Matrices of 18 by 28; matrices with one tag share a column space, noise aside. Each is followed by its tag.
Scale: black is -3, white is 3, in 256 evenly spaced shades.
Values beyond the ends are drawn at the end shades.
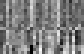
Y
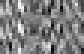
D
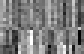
Y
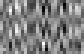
D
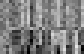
Y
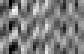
D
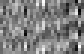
D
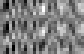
D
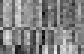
Y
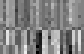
Y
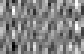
D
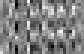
D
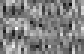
D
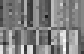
Y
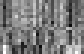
Y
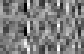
D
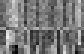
Y
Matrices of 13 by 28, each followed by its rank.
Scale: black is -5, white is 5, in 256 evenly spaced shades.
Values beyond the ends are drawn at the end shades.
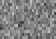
full rank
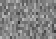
full rank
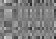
two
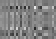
two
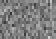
full rank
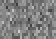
full rank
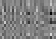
two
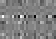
two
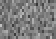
full rank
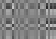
one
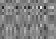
two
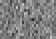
full rank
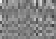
two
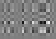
one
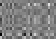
two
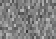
full rank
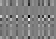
one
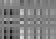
one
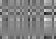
one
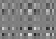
one
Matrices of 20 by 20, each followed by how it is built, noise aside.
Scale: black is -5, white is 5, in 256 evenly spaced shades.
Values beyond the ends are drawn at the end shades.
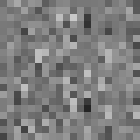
uneven columns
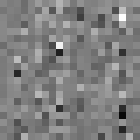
uneven columns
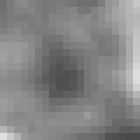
smooth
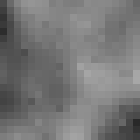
smooth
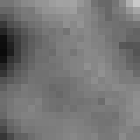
smooth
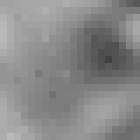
smooth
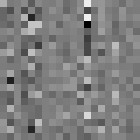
uneven columns
